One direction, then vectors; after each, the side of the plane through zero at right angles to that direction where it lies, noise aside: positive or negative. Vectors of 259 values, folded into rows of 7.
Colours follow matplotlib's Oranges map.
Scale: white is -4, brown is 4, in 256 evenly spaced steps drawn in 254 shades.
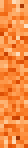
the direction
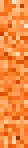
positive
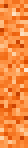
positive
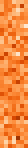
positive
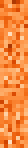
negative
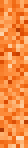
negative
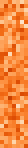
positive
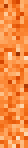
negative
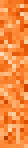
negative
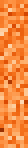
negative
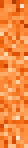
negative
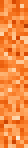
negative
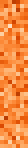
negative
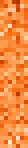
negative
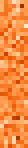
positive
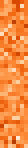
negative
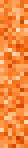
positive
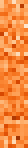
positive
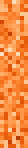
positive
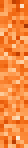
negative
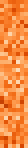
negative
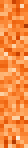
negative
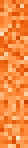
negative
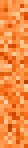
positive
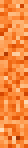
positive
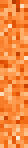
negative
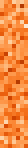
positive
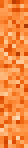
negative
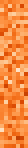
positive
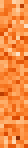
positive
